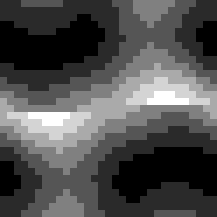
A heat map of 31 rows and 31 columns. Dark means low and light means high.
There is no overall slope. A half turn leaves it unchanged. Overall the values sit about 30% of the way up the scale.
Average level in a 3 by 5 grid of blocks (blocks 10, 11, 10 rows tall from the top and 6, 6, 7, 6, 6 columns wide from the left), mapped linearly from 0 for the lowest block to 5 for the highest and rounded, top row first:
00141 / 45554 / 14100
